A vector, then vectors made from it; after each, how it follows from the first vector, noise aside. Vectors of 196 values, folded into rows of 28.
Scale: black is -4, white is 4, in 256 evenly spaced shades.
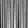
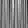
reversed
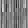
wrapped around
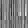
wrapped around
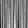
copied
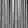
reversed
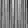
reversed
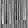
wrapped around
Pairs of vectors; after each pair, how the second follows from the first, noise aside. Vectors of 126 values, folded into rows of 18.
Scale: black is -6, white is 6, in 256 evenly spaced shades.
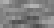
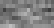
wrapped around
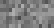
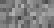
copied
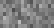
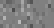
partly zeroed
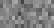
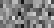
scaled up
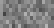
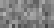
sign-scrambled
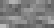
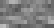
copied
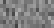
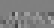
partly zeroed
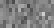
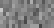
wrapped around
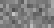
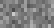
copied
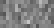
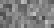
wrapped around
